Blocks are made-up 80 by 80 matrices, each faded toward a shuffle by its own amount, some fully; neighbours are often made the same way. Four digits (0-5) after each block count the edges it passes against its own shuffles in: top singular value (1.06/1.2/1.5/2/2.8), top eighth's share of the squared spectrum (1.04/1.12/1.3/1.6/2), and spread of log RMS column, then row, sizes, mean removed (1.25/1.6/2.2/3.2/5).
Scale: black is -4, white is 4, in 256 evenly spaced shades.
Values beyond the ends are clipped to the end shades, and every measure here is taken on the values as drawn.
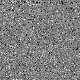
0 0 0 1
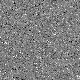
0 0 0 0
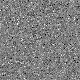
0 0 0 1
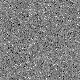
0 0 0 0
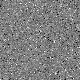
0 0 0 0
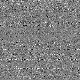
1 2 0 3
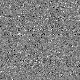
1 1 0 2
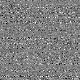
1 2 0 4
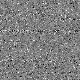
1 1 0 2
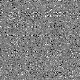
3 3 1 2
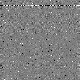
4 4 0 2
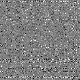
3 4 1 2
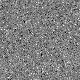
1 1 0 0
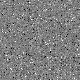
2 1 0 0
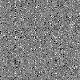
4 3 2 1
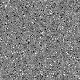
2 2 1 0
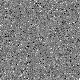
1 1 0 0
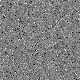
1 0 0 0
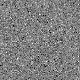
3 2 1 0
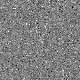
2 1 0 0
